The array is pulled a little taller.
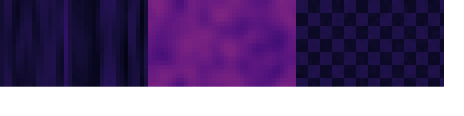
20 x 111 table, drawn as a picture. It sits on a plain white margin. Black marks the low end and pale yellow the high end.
It is made of 1 by 3 panels. Panel 1,1: very low, streaked downward, faint in contrast. Panel 1,2: low, blotchy, faint in contrast. Panel 1,3: very low, checkered, faint in contrast.
